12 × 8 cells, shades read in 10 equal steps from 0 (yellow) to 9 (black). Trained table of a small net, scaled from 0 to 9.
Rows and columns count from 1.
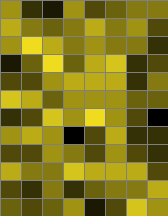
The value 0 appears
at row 3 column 2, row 4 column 3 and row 7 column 5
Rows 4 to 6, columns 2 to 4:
5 0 5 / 6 3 2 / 2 5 3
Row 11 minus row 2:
4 3 -1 3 3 0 1 -4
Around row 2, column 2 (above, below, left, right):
7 0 2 5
